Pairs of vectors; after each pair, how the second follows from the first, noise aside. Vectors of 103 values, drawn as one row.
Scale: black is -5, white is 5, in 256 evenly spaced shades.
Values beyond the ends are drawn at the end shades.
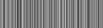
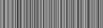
copied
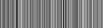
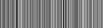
copied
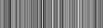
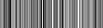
scaled up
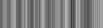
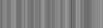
shrunk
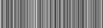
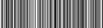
scaled up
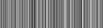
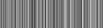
copied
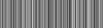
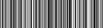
scaled up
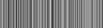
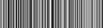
scaled up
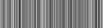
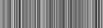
copied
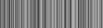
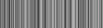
copied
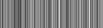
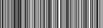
scaled up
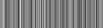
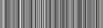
copied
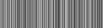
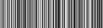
scaled up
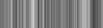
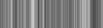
copied
